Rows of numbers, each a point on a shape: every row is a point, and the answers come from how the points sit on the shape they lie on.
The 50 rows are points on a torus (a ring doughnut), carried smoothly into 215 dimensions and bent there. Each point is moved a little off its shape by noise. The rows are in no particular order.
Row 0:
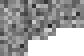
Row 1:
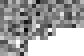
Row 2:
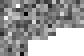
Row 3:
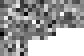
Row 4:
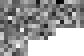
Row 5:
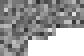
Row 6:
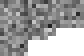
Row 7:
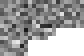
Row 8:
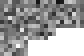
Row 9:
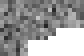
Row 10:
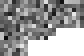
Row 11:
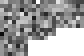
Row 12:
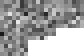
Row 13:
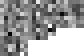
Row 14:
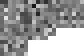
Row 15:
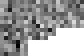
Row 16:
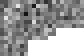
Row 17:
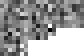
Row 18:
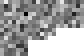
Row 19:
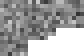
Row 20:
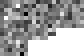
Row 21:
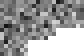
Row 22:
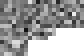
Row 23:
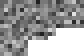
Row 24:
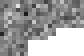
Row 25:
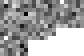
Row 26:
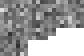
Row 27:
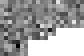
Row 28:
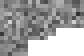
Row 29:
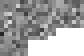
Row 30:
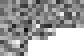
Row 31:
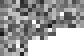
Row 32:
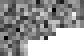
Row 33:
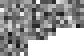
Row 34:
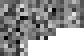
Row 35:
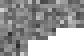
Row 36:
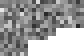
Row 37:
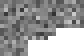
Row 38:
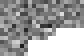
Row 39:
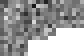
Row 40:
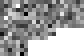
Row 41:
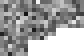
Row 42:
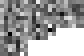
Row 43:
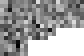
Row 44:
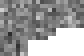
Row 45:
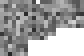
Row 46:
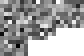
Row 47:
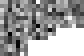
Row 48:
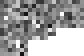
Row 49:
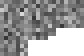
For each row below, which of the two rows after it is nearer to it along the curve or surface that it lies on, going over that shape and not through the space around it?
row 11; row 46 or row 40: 46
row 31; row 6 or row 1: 1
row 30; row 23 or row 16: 23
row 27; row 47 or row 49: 47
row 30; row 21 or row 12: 12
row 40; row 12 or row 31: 31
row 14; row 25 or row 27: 25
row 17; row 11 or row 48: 11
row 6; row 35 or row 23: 23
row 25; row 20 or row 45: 20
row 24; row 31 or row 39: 39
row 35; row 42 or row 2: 42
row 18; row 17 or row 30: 30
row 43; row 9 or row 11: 9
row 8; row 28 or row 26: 26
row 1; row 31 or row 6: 31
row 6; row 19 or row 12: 12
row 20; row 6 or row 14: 14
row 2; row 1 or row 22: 1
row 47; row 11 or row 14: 11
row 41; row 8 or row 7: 7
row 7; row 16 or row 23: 23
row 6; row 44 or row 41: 41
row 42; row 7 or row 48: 7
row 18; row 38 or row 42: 38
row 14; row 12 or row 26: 12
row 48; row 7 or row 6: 7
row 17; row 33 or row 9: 33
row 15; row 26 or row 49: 26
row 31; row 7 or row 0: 7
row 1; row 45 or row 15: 45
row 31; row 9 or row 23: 23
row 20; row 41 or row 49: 41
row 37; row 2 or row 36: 36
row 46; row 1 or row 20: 20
